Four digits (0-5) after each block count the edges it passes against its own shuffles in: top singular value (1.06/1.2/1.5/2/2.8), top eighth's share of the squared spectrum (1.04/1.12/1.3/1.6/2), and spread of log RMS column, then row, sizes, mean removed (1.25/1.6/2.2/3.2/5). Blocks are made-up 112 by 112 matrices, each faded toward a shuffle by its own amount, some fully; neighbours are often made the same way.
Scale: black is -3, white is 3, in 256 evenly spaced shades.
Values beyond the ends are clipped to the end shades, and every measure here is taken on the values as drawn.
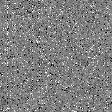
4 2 2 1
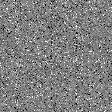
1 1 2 0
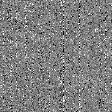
2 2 3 0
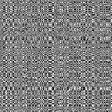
5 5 4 4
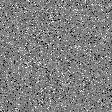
0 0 0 0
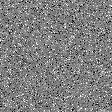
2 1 0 0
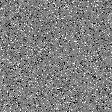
0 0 0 0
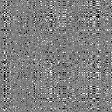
5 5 4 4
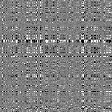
5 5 4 4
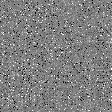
3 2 1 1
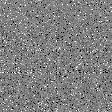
3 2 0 1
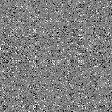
4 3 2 2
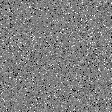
2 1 0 0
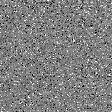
3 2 0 1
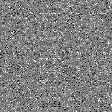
4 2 1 2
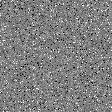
2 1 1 0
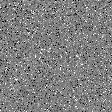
1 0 0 0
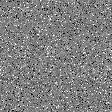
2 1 0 0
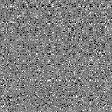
4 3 2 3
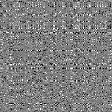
5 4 3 3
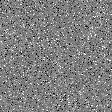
0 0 0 0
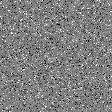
3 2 1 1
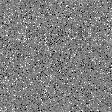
2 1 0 0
